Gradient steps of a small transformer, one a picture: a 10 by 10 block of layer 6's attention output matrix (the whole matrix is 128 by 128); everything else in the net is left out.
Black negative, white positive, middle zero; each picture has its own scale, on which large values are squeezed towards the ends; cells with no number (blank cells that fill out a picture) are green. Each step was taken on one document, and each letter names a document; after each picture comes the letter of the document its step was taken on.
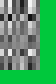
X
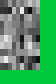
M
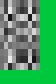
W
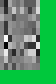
M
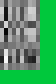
W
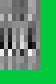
X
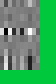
W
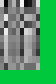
M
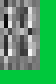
W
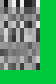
M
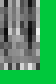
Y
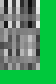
Y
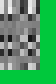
X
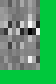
Y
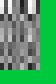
X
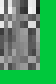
X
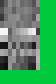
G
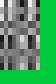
X
